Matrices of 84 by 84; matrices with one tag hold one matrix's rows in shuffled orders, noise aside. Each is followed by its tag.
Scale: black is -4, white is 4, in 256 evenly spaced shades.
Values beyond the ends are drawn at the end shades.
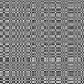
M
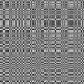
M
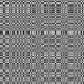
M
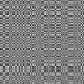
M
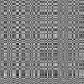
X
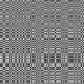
M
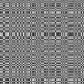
M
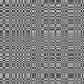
M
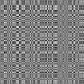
X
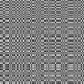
M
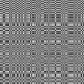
M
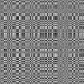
X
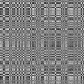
M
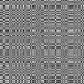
M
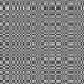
M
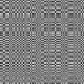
M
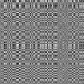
X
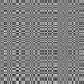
X
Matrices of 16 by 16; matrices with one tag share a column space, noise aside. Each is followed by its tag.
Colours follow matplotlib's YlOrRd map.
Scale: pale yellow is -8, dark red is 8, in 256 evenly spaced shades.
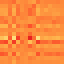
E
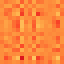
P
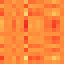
P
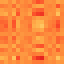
P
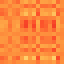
P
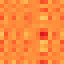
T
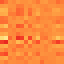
E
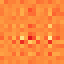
E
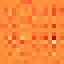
E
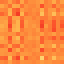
P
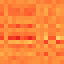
E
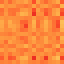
P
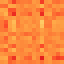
P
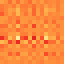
E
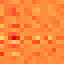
E
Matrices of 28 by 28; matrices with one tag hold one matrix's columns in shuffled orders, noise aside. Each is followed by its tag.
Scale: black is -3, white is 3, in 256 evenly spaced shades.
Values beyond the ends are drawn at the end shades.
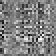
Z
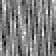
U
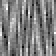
U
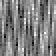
U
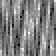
U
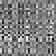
Z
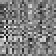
Z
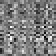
Z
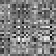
Z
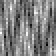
U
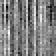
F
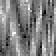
U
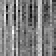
F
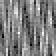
U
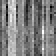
F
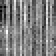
F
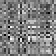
Z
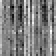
F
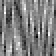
U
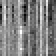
F
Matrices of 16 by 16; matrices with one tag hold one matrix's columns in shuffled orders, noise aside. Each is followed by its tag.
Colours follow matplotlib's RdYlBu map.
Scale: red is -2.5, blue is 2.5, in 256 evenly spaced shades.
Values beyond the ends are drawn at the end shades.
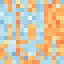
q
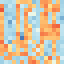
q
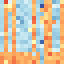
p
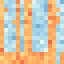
p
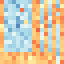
p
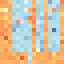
p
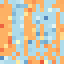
q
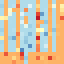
p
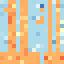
p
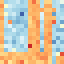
p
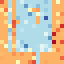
p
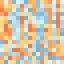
q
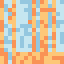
p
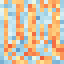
q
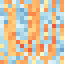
q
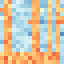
p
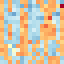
q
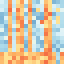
p
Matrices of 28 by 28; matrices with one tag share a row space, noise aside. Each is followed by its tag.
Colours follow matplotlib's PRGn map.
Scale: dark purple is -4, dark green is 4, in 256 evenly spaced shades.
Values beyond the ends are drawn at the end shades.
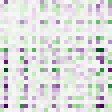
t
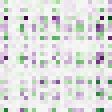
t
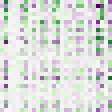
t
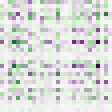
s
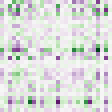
s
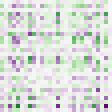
s
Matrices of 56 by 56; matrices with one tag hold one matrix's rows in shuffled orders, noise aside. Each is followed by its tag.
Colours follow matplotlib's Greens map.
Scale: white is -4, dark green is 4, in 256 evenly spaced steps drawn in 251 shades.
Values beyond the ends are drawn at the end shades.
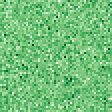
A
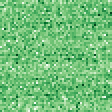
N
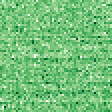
N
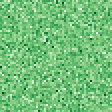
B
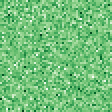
B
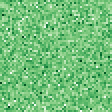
B
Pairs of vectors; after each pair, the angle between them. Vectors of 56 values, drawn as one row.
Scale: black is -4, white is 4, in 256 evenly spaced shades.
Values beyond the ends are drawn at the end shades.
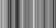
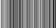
partly aligned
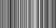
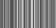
partly aligned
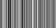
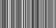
nearly opposite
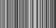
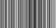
nearly opposite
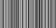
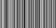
orthogonal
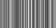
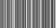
partly aligned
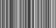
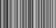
partly aligned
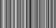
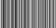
nearly opposite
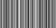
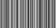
nearly parallel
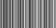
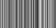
partly opposed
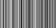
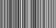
nearly opposite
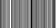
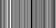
nearly parallel
